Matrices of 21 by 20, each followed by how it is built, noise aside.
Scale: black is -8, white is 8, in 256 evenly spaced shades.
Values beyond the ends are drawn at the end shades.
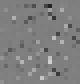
sparse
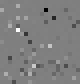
sparse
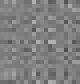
low rank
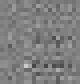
low rank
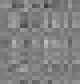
low rank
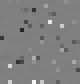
sparse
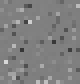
sparse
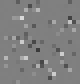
sparse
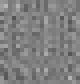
low rank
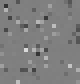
sparse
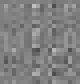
low rank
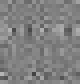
low rank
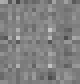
low rank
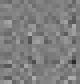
low rank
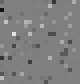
sparse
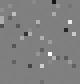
sparse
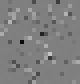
sparse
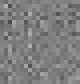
low rank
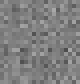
low rank
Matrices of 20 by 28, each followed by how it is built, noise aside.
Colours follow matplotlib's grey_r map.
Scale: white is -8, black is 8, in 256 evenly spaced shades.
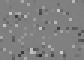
sparse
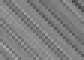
Toeplitz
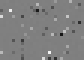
sparse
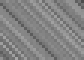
Toeplitz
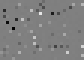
sparse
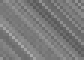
Toeplitz
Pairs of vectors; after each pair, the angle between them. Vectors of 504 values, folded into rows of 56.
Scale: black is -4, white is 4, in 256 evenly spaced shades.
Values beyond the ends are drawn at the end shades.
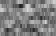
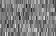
partly opposed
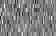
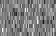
orthogonal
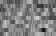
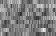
nearly opposite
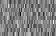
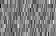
partly aligned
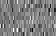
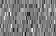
partly opposed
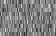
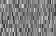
orthogonal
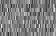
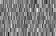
partly aligned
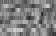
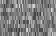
partly opposed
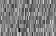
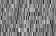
nearly opposite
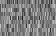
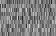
nearly parallel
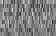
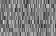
partly opposed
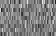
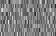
partly opposed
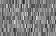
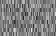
nearly opposite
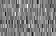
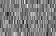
partly aligned
